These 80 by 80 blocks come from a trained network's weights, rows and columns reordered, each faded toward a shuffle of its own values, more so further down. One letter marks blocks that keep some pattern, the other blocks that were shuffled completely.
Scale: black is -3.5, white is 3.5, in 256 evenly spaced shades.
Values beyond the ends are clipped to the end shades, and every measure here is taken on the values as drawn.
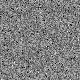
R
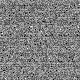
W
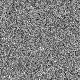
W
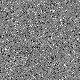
R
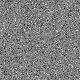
R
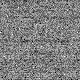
W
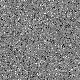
R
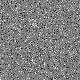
R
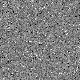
W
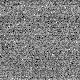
W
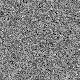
R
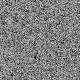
R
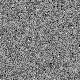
R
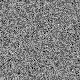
R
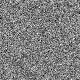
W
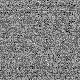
W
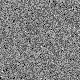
R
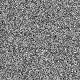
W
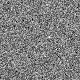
R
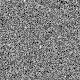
R
